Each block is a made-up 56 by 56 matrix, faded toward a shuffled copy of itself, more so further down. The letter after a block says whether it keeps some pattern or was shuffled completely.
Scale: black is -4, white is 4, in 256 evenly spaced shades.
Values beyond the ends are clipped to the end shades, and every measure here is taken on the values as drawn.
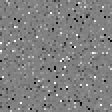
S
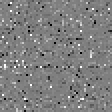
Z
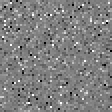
S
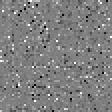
Z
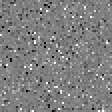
S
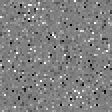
S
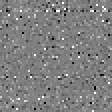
Z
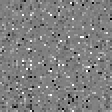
Z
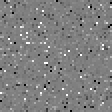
S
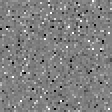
S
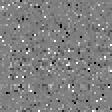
Z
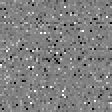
Z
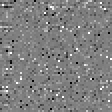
Z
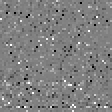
Z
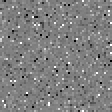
S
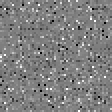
Z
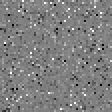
S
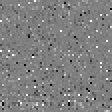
Z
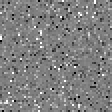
S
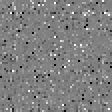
Z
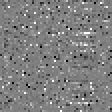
Z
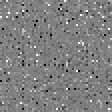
Z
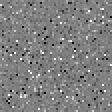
S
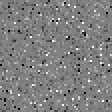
S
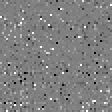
Z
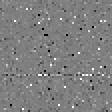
Z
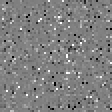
Z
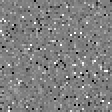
S
